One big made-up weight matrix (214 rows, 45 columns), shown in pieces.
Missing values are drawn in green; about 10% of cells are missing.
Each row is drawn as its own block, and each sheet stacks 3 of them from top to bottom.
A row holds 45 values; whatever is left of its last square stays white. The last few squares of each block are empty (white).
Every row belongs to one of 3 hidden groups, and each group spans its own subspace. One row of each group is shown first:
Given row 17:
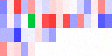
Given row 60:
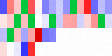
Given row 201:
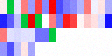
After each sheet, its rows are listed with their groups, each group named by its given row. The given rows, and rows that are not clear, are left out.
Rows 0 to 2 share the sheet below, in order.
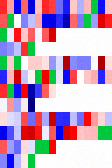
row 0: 17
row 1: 60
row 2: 201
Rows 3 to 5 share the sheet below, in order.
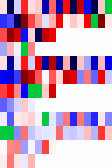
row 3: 201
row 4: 201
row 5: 201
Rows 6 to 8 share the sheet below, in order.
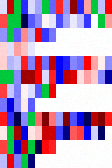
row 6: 201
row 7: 201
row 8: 60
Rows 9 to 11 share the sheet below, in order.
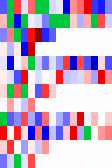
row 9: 60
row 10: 201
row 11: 17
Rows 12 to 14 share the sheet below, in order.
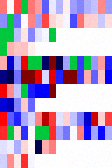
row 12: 17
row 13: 201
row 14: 60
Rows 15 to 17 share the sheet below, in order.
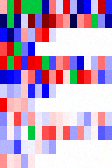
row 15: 17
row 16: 17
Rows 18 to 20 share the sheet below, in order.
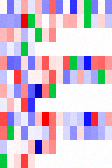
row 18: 201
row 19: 60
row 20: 60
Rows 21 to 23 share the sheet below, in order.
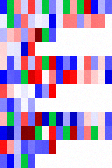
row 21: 60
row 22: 201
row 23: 201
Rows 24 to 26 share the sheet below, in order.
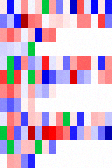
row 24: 201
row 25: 17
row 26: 17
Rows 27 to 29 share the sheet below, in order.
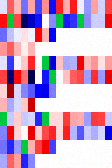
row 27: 201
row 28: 17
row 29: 17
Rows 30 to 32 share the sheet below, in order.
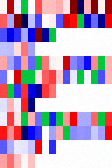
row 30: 201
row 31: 60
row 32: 201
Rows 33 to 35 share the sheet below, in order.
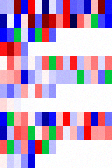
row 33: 17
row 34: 201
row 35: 60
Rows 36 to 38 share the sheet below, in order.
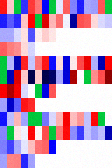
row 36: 17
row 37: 17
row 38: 17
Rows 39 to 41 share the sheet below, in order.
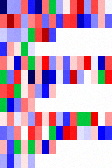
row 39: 17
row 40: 17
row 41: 201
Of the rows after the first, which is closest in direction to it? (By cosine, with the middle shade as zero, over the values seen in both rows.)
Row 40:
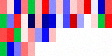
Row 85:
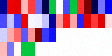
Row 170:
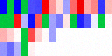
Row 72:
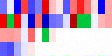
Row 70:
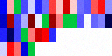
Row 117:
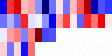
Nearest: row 72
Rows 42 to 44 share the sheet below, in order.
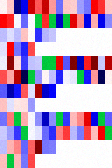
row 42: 60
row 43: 201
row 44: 60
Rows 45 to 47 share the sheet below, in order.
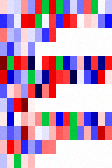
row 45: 201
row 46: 60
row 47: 201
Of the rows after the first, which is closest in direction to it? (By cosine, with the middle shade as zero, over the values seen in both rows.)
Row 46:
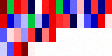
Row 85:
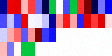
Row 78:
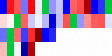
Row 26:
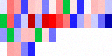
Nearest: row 26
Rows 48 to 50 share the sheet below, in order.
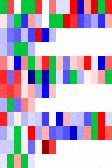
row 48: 201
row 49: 17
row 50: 17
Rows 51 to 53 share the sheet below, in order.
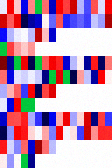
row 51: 201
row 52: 60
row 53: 60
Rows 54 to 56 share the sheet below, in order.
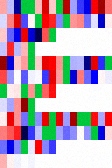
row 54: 60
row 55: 60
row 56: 201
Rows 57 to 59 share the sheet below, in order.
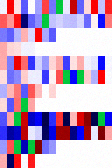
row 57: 201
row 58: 60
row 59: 60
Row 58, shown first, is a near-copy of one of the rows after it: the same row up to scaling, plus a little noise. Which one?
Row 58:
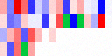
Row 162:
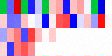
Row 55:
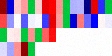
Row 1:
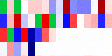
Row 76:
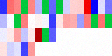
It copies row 162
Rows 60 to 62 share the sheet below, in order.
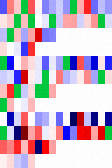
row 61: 201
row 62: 201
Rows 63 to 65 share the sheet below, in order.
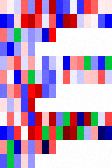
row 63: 201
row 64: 60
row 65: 201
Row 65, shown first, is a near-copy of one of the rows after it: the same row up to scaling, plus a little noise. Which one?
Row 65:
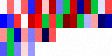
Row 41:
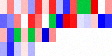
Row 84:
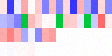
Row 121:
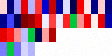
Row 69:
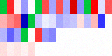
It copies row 41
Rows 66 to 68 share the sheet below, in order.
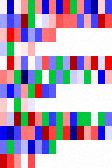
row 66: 201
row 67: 201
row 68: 17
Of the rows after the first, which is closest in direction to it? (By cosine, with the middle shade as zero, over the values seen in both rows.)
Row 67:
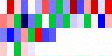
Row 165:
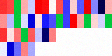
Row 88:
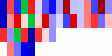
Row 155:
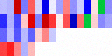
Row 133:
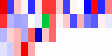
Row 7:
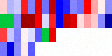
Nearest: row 165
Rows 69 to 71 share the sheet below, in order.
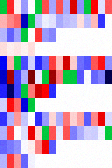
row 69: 201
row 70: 17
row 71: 17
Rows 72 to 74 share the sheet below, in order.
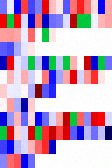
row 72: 17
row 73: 60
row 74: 17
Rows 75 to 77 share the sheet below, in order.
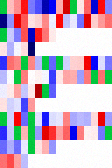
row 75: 60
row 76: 60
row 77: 17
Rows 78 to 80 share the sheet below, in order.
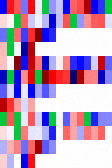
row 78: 60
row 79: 17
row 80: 60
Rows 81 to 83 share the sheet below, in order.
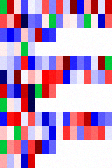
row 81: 201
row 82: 60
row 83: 60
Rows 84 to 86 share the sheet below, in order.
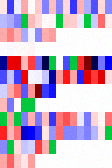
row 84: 201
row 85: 60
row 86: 201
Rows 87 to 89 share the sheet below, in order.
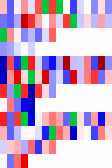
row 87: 201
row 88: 60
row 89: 60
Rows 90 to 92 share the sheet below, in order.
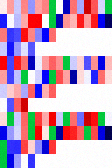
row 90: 201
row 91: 60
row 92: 201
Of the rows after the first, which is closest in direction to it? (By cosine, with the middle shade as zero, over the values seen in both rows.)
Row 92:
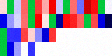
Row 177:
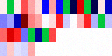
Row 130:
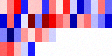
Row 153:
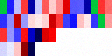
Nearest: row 130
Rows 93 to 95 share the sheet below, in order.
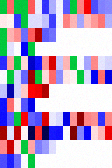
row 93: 60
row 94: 17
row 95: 17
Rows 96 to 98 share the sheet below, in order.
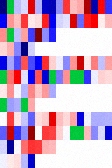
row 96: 60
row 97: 17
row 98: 17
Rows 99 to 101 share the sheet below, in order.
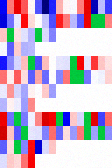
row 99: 60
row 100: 17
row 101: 60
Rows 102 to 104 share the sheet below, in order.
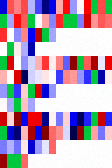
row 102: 60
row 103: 201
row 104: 17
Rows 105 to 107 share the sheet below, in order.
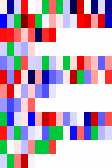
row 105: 201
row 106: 17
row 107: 60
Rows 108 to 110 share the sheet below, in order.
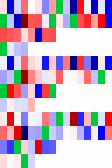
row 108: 201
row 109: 201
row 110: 201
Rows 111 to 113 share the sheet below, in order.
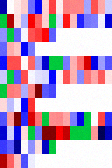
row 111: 17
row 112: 60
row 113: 17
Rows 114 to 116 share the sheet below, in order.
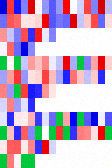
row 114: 60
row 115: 60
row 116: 201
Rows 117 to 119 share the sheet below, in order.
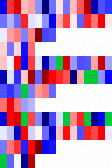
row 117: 60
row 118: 17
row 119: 60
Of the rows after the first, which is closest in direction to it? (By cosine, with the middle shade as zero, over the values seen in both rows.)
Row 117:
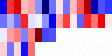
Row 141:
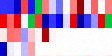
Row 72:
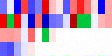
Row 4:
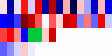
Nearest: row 4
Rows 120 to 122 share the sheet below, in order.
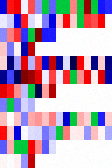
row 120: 60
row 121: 201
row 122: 60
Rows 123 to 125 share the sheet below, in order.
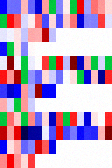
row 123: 17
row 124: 201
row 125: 201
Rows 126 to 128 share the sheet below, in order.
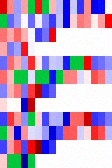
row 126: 17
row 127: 60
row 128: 60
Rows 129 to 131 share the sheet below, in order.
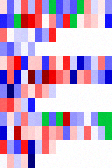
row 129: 201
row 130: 17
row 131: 60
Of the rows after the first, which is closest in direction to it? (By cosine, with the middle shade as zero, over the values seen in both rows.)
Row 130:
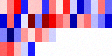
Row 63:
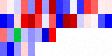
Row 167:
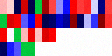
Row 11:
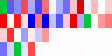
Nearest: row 63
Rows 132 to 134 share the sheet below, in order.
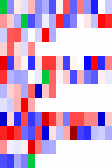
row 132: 201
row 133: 60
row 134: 17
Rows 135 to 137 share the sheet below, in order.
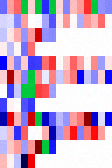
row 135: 60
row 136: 17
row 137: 60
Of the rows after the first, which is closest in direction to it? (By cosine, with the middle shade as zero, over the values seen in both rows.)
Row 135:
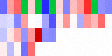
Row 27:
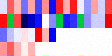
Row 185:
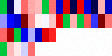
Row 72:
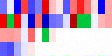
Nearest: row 72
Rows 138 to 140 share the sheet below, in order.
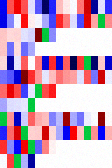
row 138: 60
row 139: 201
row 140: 60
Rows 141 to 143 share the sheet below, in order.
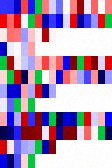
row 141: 17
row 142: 201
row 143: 201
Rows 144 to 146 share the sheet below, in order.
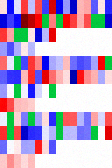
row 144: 201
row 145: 17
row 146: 201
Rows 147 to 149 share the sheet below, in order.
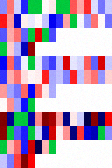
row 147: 60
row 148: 60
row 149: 60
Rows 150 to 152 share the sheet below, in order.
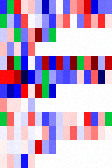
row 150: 60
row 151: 201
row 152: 60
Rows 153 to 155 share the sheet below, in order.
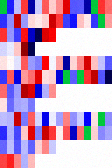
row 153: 60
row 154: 201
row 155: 17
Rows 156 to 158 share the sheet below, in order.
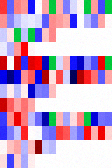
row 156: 60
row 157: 17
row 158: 60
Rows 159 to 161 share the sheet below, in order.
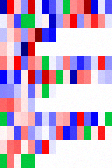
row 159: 60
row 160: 17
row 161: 201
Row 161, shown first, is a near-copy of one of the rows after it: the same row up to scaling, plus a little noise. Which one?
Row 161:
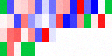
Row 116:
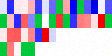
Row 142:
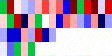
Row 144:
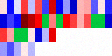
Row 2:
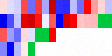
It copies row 116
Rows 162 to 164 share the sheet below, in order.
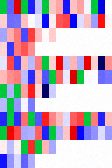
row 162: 60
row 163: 17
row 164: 17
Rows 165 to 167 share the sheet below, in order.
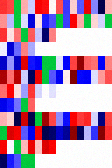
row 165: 17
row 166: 17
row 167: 17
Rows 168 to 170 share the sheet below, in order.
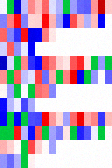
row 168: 60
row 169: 17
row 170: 17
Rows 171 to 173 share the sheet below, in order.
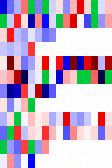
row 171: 17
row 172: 201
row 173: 60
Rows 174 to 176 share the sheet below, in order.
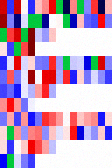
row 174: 60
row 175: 17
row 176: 17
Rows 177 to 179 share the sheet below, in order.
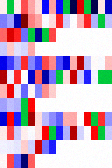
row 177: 201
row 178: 17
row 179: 60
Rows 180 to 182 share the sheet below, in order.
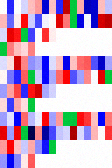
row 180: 201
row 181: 60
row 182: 17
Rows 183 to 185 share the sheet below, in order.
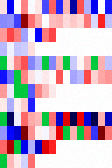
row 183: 201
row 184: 60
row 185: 201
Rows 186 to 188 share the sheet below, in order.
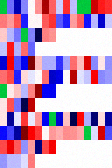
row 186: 60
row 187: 60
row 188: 201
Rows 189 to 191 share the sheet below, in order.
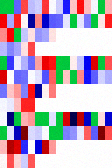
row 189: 17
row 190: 60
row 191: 201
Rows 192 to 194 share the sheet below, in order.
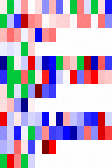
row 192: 201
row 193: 60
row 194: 17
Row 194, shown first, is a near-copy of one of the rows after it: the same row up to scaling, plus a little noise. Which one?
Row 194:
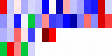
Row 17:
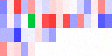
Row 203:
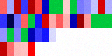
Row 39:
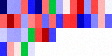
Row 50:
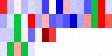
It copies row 50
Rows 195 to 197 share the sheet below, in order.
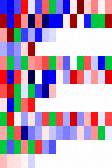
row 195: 17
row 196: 17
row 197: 201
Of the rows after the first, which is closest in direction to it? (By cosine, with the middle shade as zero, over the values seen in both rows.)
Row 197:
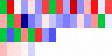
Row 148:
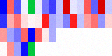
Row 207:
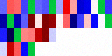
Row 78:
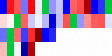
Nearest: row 78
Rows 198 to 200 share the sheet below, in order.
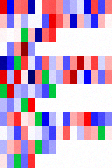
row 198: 60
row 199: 17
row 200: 60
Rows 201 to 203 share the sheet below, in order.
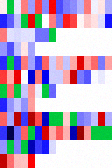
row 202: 17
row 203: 17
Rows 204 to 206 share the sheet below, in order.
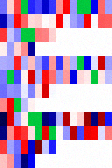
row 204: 60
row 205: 17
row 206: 60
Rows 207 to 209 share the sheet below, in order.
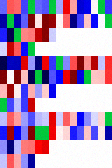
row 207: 17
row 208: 17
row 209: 17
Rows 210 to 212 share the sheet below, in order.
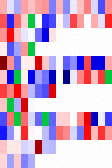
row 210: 17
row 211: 17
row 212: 60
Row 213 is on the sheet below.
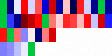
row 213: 201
